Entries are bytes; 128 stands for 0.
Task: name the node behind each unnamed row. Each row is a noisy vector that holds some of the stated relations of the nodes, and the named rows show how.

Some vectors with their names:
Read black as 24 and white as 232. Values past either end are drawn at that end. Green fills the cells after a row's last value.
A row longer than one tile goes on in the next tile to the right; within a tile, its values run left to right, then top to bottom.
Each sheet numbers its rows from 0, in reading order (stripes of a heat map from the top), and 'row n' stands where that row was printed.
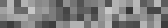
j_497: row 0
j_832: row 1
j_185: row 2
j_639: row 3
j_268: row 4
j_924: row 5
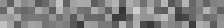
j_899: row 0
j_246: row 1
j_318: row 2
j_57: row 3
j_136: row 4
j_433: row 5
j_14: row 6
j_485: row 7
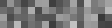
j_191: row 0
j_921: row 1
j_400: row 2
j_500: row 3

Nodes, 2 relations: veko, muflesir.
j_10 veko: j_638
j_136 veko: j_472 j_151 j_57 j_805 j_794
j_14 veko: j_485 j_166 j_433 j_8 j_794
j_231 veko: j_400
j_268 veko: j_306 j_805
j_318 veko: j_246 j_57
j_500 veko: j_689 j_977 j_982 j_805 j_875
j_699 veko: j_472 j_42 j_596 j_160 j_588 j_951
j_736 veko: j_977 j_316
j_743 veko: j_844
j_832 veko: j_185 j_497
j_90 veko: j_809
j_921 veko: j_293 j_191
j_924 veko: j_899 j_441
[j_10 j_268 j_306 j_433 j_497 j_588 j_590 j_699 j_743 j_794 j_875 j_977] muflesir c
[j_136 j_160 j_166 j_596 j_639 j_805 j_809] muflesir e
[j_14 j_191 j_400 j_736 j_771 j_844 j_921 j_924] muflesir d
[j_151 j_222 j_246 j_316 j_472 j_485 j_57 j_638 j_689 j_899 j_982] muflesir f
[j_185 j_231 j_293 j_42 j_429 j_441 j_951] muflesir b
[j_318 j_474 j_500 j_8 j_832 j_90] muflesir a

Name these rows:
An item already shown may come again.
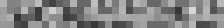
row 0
j_500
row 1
j_809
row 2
j_14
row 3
j_497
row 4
j_875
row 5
j_474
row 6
j_805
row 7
j_875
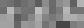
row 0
j_316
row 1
j_638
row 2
j_588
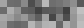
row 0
j_474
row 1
j_441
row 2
j_639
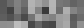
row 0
j_429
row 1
j_268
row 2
j_316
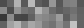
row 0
j_231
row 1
j_472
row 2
j_771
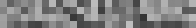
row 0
j_8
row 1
j_590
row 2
j_736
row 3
j_977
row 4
j_844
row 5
j_699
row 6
j_794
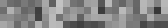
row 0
j_222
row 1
j_166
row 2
j_90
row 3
j_306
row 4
j_638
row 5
j_268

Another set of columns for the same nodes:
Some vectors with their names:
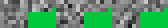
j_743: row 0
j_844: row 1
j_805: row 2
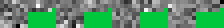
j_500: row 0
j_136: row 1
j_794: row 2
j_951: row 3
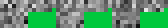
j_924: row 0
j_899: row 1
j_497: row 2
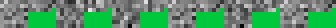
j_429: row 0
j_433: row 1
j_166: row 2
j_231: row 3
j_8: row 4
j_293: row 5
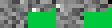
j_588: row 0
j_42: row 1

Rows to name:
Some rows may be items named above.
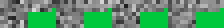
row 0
j_699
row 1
j_485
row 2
j_771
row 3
j_638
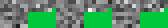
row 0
j_318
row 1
j_588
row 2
j_90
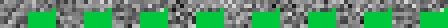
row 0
j_639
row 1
j_485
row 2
j_318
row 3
j_14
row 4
j_441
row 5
j_736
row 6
j_921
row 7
j_474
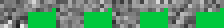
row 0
j_136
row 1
j_472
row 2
j_485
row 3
j_809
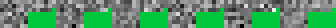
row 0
j_736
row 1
j_8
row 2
j_590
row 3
j_736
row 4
j_832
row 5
j_222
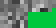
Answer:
j_268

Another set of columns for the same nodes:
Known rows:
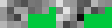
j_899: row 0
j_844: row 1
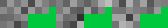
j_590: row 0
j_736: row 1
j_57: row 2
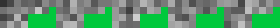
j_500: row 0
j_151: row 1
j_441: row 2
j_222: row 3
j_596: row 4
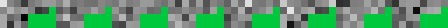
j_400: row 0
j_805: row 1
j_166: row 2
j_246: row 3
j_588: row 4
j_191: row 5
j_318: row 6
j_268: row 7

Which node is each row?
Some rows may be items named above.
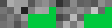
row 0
j_306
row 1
j_500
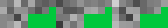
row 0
j_485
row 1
j_136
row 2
j_899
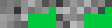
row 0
j_429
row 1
j_8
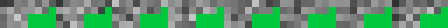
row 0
j_318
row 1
j_8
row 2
j_638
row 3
j_441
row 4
j_231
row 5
j_639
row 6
j_639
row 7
j_500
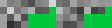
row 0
j_921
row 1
j_14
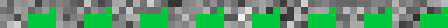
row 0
j_472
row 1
j_231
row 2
j_497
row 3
j_318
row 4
j_832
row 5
j_699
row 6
j_474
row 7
j_771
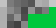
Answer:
j_924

